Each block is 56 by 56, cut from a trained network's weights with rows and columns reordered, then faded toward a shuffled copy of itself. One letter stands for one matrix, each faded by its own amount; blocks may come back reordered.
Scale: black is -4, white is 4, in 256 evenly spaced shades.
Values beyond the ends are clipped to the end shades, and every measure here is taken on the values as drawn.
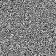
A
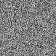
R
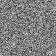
A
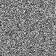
A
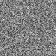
R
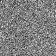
A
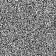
A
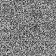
R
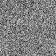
A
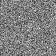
A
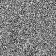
A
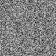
R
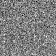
A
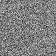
A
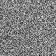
R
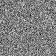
A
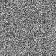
R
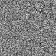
R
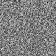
R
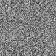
R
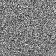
A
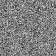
A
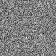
R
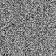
R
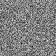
R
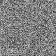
R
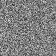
A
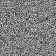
R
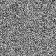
R
